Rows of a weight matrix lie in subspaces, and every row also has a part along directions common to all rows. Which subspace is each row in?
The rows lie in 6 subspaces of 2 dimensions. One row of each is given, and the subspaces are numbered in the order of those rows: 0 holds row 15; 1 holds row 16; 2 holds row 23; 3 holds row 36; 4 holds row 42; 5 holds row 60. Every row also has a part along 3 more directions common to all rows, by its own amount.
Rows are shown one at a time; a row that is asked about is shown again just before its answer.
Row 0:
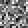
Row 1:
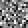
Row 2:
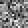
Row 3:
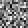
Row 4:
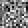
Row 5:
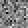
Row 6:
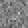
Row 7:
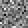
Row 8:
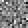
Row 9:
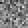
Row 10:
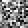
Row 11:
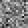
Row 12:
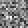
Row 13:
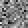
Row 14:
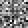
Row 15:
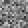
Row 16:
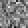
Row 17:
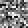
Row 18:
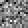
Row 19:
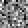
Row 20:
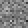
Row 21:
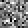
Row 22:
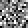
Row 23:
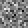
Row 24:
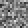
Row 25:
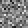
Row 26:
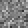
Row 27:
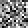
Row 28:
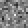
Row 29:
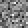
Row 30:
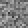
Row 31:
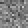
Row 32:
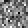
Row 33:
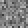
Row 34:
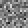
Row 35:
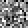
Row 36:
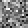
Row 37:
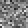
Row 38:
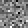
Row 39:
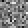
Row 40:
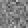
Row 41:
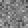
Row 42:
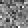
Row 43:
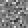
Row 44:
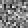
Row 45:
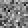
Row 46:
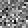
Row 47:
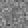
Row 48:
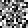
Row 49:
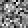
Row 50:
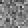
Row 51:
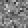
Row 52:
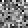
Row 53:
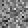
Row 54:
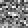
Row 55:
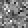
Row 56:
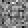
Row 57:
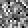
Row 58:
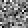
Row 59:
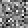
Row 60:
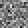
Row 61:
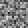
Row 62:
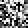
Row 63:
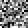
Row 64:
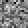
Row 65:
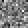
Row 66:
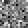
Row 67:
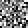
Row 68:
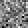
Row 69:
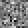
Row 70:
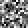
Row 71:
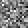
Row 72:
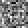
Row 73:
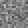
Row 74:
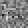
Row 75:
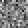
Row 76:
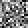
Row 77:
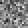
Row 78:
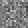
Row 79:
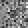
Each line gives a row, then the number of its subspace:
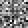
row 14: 2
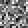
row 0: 2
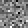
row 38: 1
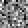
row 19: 0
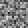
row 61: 5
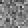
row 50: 4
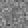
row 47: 2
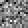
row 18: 1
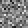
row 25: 0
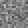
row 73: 5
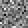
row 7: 0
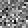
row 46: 2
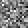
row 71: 3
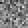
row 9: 4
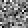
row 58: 0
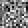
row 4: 3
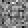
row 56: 4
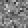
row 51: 1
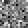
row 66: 0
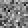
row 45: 1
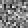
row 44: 5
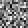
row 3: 5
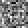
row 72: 4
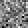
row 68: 3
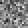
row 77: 4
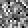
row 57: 1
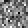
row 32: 1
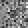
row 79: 3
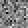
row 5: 3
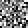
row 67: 2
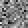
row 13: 0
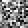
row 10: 3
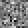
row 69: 4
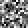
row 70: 1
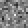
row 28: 2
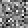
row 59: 3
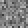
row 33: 5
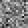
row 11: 3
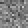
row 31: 4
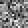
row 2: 4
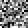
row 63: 0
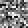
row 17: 5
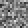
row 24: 5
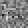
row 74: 5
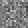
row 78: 3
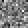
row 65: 0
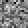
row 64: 1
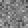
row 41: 0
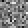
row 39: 4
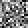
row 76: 3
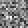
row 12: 5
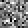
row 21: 4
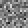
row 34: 5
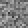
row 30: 5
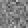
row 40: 1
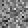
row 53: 3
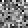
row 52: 0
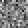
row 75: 0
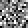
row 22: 2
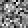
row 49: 1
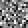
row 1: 2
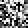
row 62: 4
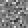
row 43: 1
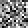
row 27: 3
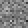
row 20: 2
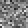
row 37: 0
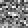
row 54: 5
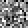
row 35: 2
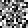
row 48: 2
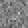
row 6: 1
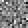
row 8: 2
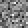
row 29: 4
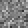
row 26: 0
